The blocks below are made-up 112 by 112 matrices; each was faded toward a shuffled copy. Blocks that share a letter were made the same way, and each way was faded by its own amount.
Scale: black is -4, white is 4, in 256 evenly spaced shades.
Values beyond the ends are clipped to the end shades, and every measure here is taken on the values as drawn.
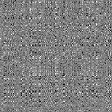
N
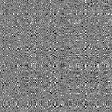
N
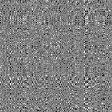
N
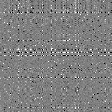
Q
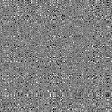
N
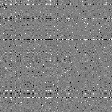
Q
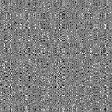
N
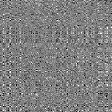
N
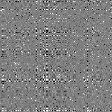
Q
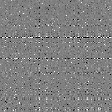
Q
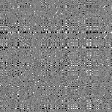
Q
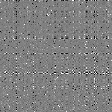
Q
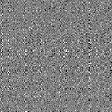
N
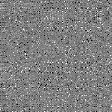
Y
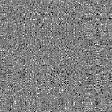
Y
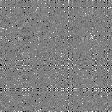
Q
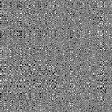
N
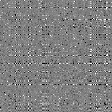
Q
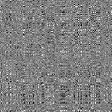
N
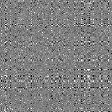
Q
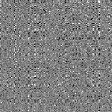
N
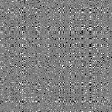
Q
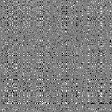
Q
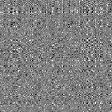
N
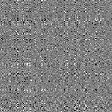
N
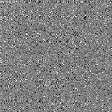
Y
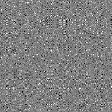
Y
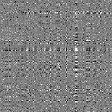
Q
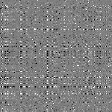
Q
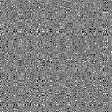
N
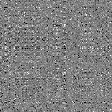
Y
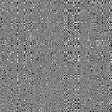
Q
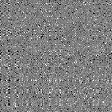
Y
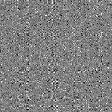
Y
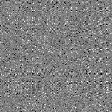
Y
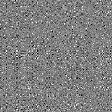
Y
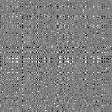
Q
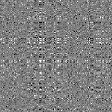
N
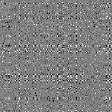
Q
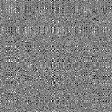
N
